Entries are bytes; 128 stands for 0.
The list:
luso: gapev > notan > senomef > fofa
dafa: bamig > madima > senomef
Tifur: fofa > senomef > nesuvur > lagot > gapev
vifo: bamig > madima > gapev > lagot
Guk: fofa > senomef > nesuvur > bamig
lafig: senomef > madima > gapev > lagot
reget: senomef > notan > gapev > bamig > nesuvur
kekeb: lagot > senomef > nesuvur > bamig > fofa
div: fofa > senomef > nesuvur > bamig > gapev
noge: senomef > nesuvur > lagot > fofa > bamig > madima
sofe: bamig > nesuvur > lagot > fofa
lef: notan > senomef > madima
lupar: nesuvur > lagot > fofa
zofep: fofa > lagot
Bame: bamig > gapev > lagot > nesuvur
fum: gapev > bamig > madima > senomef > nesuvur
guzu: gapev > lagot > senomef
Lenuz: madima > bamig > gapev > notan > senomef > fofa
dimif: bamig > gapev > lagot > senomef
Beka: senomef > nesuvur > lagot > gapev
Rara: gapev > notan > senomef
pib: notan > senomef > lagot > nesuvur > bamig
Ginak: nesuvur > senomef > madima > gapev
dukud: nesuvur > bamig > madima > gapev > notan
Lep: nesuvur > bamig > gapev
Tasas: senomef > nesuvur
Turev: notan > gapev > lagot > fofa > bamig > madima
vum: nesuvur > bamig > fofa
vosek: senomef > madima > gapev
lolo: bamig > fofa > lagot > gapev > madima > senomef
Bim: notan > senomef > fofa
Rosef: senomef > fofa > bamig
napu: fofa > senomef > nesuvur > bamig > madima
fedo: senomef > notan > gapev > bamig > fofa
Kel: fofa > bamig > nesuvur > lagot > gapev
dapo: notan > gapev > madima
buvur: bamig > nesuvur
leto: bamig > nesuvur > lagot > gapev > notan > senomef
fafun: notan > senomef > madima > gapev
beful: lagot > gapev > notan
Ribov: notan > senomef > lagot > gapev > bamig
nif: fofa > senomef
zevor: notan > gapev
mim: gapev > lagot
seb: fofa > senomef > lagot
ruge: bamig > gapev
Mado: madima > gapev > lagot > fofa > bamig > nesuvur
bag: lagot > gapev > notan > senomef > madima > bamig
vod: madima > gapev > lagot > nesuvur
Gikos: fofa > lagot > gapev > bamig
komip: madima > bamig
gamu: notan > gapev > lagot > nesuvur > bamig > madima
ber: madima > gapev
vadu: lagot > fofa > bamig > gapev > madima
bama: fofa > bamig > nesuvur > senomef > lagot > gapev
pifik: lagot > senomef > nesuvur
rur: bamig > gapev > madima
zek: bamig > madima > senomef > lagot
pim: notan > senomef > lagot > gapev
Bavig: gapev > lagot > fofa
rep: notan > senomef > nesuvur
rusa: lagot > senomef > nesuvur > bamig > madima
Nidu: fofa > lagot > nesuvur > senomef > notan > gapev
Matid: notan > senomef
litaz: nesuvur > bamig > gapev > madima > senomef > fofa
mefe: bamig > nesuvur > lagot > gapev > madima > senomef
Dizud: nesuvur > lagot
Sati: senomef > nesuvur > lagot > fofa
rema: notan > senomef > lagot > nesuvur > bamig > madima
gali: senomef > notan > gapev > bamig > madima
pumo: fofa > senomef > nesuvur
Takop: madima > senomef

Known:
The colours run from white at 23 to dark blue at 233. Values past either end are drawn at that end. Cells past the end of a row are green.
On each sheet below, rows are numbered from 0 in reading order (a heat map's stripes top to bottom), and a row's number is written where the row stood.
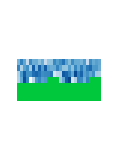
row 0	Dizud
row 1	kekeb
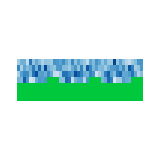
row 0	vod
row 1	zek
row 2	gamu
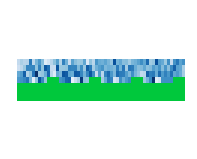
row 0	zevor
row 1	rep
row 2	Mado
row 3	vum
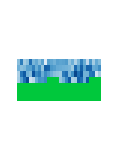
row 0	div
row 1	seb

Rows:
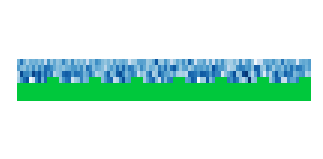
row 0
pumo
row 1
rema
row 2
Nidu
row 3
Gikos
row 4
Tasas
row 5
Rara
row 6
bama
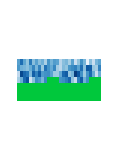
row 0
noge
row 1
luso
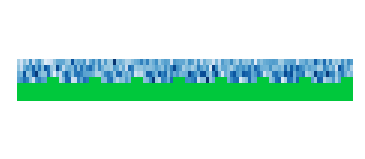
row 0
beful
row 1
Kel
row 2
rur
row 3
Rosef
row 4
lef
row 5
pib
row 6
Sati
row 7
dafa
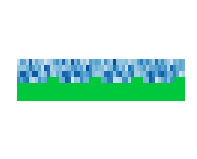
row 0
gali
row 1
fum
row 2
dukud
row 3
mefe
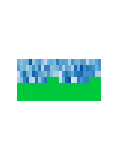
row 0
vadu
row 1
lupar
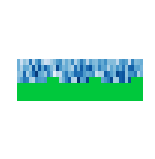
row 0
mim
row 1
zofep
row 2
nif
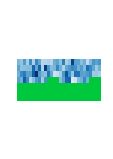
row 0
lafig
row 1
Lep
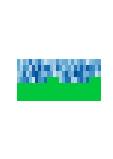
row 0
Bavig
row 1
Tifur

